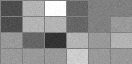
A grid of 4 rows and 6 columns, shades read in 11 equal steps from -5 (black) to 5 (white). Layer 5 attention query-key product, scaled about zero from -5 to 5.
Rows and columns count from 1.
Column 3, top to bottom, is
5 2 -3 1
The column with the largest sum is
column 3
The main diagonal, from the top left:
-2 2 -3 3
